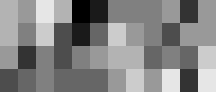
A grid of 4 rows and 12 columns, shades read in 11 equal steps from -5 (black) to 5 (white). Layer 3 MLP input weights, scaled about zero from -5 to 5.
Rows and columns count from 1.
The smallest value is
-5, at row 1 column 5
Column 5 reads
-5 -4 0 -1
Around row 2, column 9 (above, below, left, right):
0 -1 1 -2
